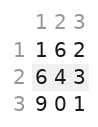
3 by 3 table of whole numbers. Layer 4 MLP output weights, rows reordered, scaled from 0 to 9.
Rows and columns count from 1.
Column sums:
16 10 6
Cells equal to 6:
2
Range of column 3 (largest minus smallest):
2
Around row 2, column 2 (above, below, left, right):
6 0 6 3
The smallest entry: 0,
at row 3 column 2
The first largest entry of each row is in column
2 1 1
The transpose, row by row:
1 6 9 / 6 4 0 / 2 3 1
